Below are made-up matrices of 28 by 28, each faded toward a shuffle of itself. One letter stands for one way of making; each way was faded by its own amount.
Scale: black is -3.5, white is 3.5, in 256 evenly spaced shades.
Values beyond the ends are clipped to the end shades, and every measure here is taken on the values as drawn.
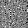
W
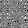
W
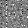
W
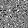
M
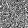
M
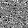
M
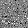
M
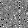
W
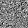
M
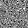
M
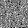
M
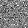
M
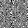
W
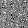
W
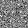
M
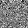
M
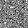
M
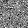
M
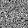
M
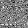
M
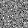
W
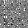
W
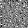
W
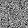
M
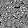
M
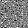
W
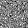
M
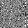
W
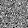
M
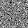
M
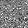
M
